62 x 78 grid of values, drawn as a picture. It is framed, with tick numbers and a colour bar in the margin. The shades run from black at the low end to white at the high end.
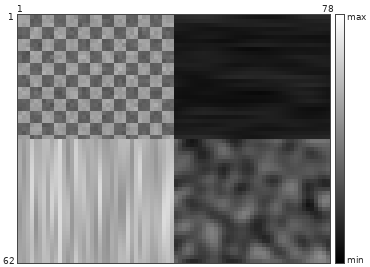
It is made of 2 by 2 panels. Panel 1,1: middling, checkered, strong in contrast. Panel 1,2: very low, streaked across, faint in contrast. Panel 2,1: high, streaked downward. Panel 2,2: low, blotchy.
